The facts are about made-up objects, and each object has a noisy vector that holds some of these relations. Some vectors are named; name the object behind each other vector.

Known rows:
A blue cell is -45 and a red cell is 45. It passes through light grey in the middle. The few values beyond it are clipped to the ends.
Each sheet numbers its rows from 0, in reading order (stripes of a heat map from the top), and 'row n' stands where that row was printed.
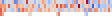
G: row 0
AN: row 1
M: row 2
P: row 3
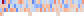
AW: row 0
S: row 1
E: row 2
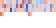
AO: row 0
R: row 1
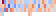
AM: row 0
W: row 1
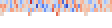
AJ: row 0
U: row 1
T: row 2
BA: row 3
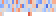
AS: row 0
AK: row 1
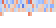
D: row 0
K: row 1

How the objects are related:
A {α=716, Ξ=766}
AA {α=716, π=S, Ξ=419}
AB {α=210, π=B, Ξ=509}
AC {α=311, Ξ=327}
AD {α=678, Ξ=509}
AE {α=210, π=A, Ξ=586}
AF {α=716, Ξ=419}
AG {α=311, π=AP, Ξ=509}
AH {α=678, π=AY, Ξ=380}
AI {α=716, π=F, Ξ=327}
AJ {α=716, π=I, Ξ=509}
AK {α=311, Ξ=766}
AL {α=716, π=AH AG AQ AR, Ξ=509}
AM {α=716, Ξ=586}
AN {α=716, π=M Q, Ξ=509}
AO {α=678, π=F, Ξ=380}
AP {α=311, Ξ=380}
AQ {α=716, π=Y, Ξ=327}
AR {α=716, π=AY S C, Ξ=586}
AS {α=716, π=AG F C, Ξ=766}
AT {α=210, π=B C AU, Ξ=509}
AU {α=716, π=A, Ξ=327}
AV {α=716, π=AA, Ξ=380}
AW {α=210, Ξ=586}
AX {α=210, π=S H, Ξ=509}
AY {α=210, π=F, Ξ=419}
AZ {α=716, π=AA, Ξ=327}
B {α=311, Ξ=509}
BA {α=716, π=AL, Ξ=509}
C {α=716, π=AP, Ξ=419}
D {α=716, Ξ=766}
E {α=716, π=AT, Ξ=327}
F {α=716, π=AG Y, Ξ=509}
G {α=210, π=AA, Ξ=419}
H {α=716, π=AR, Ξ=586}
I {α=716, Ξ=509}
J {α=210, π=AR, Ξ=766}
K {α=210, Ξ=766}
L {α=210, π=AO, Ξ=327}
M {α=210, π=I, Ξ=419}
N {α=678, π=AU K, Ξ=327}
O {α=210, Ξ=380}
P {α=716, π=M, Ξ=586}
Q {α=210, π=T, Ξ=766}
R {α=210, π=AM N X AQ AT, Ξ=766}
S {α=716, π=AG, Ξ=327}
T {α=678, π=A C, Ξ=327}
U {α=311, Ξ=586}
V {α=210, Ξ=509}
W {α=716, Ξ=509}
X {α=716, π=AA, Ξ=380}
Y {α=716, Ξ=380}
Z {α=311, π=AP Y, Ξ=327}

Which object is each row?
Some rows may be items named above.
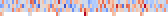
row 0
AS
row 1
AU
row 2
U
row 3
AG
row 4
AF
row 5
Y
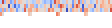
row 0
U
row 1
AZ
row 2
AO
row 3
AT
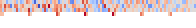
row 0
AF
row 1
C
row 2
G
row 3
AP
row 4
AD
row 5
N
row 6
L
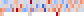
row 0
F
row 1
AE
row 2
AD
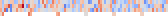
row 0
AY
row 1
B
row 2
AC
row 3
AL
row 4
J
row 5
S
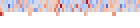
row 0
Z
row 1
AX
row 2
Y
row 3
A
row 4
AC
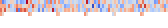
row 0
AA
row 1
AH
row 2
AQ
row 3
U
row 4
AI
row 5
O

